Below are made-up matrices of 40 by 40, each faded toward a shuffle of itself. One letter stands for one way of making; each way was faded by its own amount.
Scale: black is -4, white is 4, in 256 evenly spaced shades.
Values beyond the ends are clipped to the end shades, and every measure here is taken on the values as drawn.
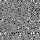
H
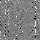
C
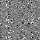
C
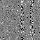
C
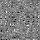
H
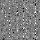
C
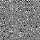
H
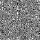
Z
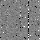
C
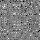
H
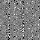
C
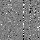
C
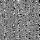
C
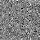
Z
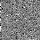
Z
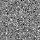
Z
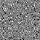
H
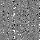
C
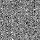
Z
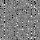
C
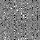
C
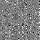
H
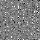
C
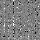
C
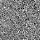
Z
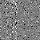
C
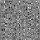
H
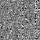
Z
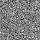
Z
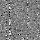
Z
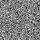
Z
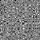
H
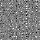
C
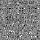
H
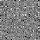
H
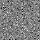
Z
